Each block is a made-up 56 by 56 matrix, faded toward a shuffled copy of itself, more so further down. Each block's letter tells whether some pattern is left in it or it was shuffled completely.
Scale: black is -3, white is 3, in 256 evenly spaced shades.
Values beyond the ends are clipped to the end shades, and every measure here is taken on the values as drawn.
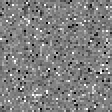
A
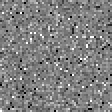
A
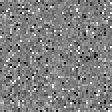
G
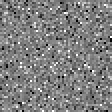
A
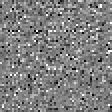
G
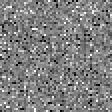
A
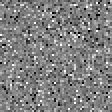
A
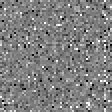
G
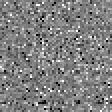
G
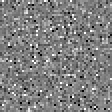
A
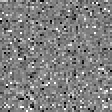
G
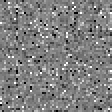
G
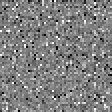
G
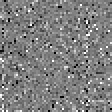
G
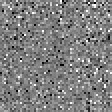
G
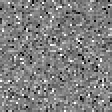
A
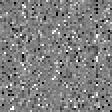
G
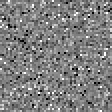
A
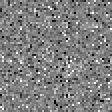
G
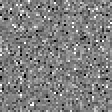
G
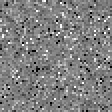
A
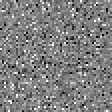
G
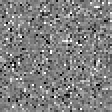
G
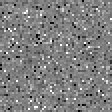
A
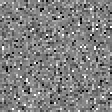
A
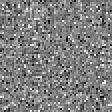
G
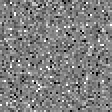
G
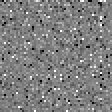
G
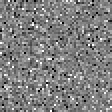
A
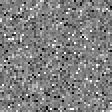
A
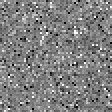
A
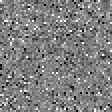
G
